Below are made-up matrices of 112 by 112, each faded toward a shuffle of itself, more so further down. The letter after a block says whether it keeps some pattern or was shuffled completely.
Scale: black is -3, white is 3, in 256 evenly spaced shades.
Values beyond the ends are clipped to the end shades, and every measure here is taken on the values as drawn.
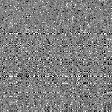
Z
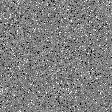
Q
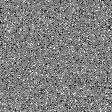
Q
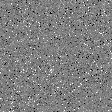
Q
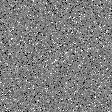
Q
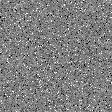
Q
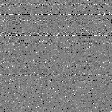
Z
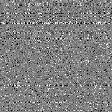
Z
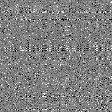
Z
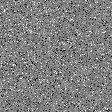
Q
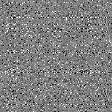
Z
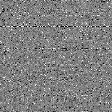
Z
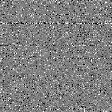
Z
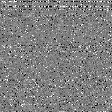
Z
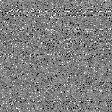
Z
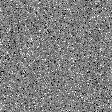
Q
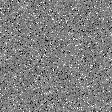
Q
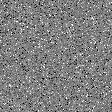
Q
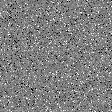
Q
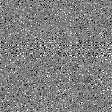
Z
